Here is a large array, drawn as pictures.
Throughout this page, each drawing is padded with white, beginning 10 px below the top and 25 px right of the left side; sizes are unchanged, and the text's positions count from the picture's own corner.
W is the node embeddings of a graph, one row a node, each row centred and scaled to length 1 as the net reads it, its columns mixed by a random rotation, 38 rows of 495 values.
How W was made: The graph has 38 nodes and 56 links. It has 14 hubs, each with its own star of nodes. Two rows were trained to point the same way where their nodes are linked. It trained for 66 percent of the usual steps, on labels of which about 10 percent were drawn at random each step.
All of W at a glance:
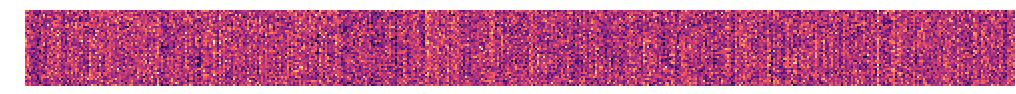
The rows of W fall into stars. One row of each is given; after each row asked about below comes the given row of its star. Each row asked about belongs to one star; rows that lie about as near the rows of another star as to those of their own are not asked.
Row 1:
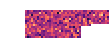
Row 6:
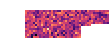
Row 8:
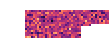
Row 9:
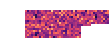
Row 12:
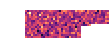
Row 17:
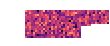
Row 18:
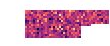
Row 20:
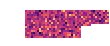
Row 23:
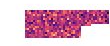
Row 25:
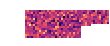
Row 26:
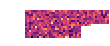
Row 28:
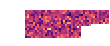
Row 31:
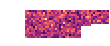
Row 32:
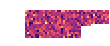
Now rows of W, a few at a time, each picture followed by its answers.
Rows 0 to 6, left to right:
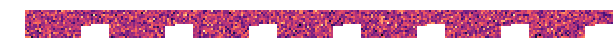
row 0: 8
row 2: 17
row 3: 12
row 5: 18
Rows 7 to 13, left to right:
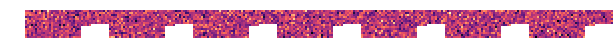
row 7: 31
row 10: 26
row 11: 20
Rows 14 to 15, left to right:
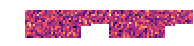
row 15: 32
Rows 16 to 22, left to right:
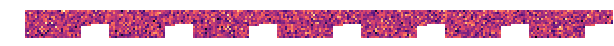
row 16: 12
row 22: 25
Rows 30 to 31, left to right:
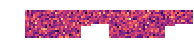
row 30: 26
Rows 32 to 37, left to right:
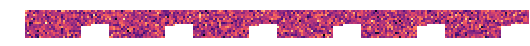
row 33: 17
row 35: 1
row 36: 20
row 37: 18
